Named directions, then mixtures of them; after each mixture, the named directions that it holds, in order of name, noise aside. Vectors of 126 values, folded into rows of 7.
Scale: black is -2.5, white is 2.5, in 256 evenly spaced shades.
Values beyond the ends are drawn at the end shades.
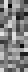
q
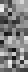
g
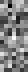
g, q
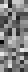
g, q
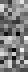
g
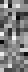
g, q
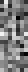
q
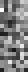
g, q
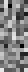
q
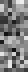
g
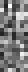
q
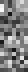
g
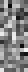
q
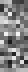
g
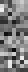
g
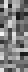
q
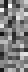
q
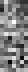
g, q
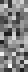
g, q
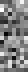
g
